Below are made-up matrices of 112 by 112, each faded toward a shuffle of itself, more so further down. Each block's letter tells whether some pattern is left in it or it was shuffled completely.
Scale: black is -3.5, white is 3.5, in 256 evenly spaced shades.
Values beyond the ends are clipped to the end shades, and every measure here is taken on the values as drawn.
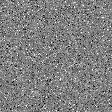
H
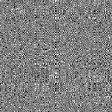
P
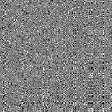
P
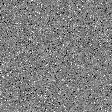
H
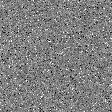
H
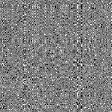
P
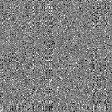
P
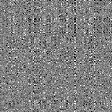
P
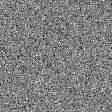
H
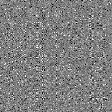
P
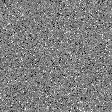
H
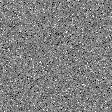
H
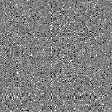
P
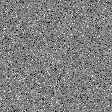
H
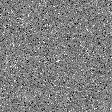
H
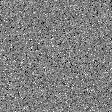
H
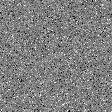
H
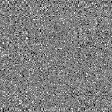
P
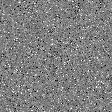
H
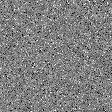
H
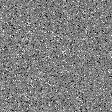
H
